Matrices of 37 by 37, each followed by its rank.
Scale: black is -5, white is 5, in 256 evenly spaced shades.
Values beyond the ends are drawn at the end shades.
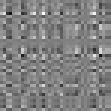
two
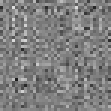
five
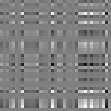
one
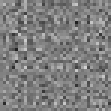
five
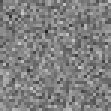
full rank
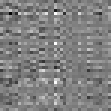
three
